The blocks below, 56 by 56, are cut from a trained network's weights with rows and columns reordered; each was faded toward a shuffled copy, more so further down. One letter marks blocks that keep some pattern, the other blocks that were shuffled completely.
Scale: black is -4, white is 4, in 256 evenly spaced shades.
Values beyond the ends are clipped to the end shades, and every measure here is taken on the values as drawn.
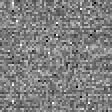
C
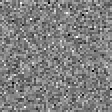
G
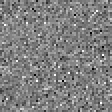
G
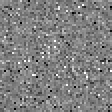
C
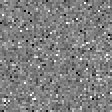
G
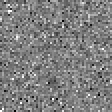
G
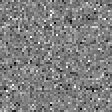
C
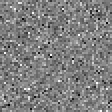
G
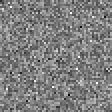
G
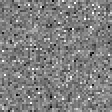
G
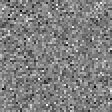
G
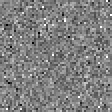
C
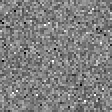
G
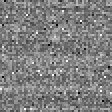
C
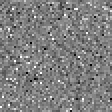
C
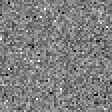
G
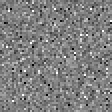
G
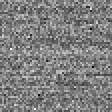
C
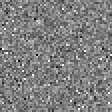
G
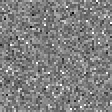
G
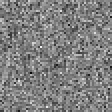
C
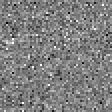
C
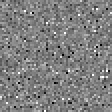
G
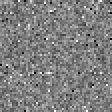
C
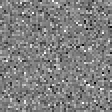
C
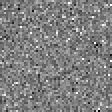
G
